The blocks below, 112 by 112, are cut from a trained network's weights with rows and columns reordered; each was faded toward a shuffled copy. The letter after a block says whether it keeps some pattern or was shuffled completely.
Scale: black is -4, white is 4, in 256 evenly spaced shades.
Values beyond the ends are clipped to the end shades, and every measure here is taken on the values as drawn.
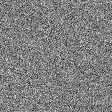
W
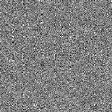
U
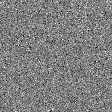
W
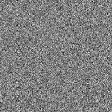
U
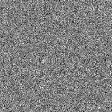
U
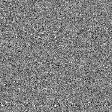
U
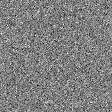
W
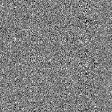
U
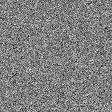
W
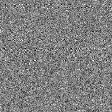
U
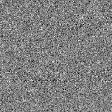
U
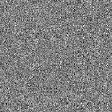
U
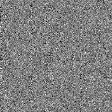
U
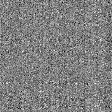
U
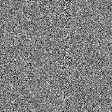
U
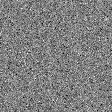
W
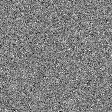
W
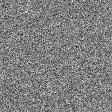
W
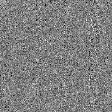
U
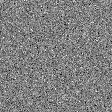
W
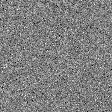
W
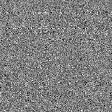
U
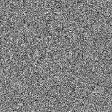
U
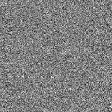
U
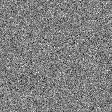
W
